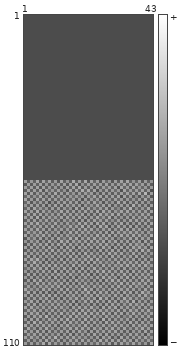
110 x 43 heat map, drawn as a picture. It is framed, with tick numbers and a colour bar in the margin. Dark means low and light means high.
It is made of 2 by 1 panels. Panel 1,1: low, flat. Panel 2,1: middling, checkered, strong in contrast.
